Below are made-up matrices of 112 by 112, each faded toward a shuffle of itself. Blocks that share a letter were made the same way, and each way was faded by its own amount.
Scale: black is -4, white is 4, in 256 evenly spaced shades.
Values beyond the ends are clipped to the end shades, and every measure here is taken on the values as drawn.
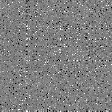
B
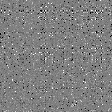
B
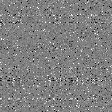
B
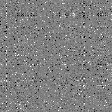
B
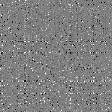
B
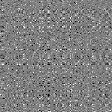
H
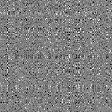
H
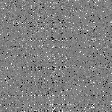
B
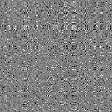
H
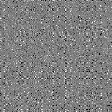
H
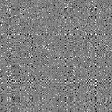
H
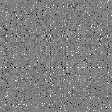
B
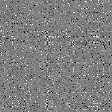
B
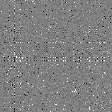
B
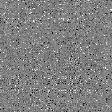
B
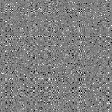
H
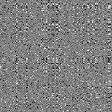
H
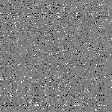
B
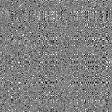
H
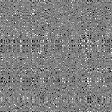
H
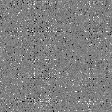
B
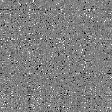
B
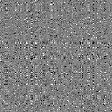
H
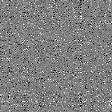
B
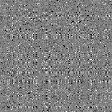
H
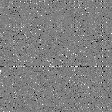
B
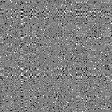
H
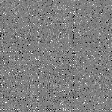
B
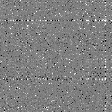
B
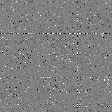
B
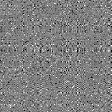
H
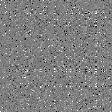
B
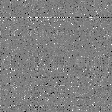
B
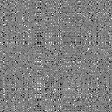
H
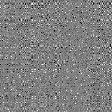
H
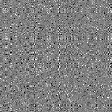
H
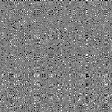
H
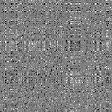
H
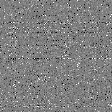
B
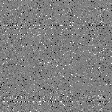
B
